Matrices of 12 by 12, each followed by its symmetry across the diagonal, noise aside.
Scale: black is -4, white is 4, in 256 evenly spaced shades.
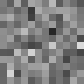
neither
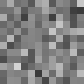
neither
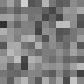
antisymmetric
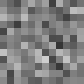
antisymmetric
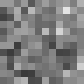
neither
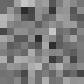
neither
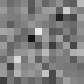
antisymmetric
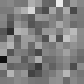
antisymmetric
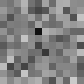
neither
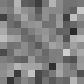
antisymmetric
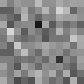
neither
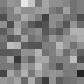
neither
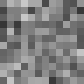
antisymmetric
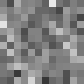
neither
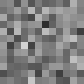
antisymmetric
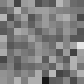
antisymmetric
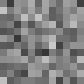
antisymmetric
